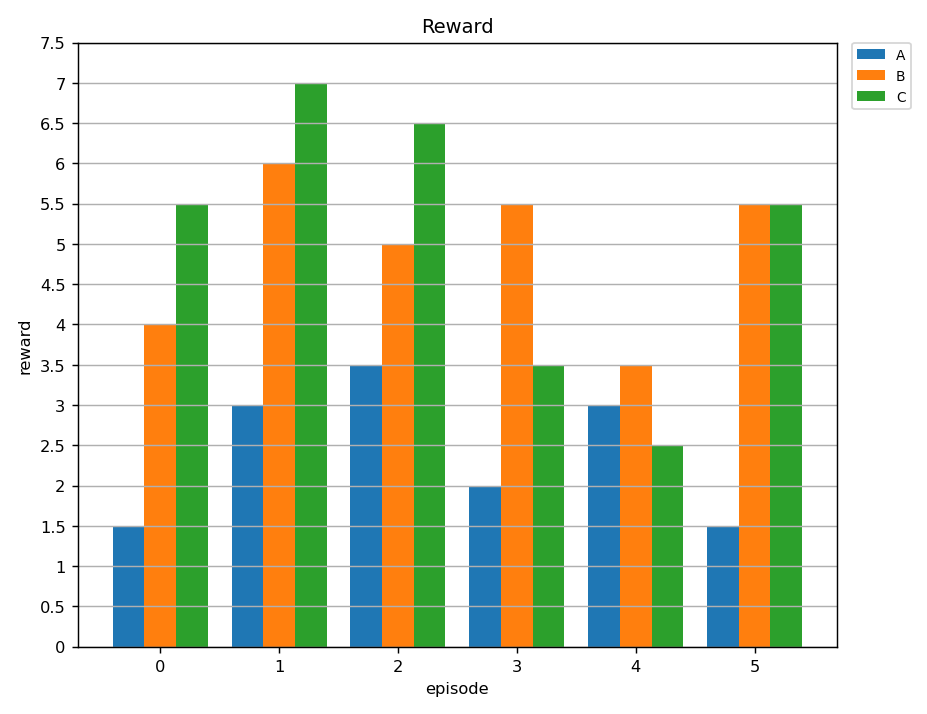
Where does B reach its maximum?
1
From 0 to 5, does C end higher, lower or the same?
the same
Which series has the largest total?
C
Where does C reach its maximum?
1
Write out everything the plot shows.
Title: Reward
x-axis: episode, ticks 0 1 2 3 4 5
y-axis: reward, ticks 0 0.5 1 1.5 2 2.5 3 3.5 4 4.5 5 5.5 6 6.5 7 7.5
Legend: A, B, C
Values:
A: 1.5 3 3.5 2 3 1.5
B: 4 6 5 5.5 3.5 5.5
C: 5.5 7 6.5 3.5 2.5 5.5
